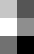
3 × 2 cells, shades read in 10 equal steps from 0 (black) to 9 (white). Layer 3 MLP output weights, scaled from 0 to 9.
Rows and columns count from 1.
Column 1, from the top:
7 9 4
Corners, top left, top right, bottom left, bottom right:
7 3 4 0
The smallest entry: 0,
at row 3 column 2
